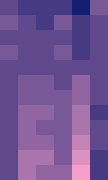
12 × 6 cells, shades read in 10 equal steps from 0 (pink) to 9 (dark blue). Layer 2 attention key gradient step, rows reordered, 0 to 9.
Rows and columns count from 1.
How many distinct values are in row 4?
3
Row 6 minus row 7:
0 0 0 1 0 0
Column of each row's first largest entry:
5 3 5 5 1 1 1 6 1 1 6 6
